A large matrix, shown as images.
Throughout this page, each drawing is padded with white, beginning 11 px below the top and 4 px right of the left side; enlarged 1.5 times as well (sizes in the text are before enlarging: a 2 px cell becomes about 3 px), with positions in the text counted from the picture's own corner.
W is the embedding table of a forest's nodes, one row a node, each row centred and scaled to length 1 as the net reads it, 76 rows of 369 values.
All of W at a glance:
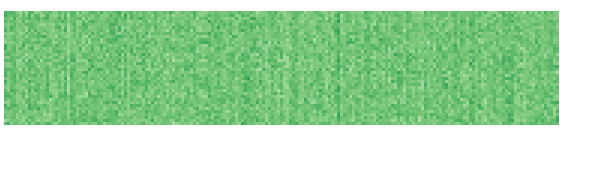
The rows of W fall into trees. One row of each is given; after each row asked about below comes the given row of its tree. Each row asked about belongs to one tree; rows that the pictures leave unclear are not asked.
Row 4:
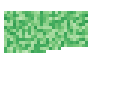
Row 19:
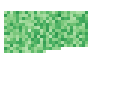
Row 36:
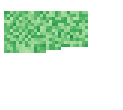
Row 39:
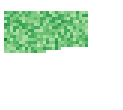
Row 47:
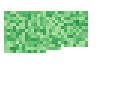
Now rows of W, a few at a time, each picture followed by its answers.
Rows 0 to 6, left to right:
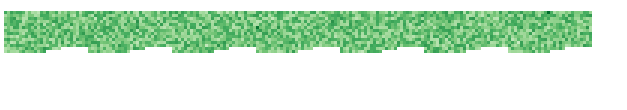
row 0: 39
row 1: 36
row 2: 39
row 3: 47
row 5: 36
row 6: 39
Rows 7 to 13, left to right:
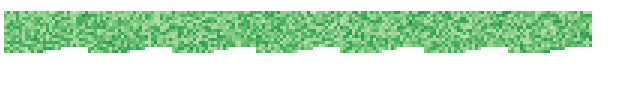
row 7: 19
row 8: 19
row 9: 47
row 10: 36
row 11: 47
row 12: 47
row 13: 39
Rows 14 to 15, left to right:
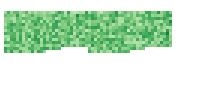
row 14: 19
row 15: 4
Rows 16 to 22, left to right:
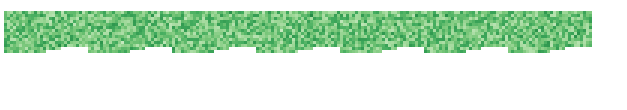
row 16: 36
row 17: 39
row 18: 4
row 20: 4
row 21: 4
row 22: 36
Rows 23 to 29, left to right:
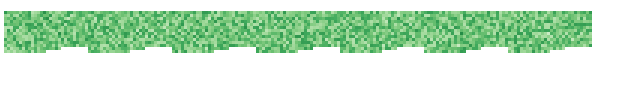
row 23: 39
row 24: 36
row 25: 36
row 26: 19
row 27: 36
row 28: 39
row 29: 47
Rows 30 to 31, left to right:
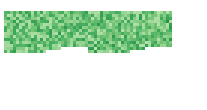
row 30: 47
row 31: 19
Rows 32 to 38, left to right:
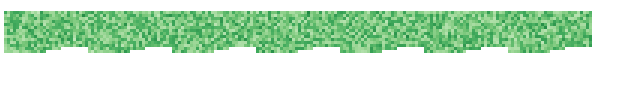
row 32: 39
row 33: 39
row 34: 36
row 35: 19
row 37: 19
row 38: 39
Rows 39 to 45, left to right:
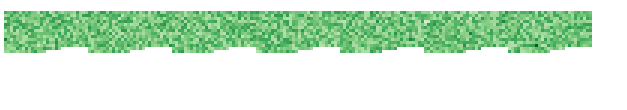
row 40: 47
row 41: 47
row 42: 47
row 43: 36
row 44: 19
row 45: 47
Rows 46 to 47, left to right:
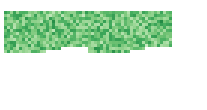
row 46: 36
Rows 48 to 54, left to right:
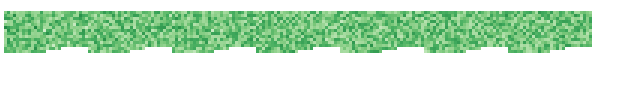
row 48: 4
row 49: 47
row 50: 4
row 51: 19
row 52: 39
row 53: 47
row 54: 36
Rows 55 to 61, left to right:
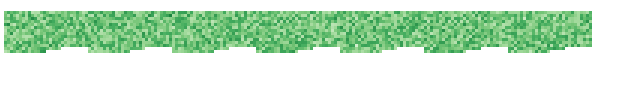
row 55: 39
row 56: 39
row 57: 39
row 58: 19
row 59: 47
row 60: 19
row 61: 19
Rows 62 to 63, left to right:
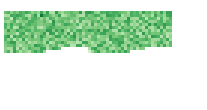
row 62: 36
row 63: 47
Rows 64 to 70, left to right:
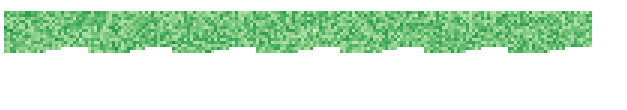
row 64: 47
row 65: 39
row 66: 19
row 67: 4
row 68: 47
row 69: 19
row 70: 19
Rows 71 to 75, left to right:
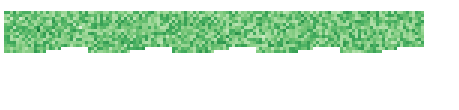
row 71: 36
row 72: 19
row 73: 19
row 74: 39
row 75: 4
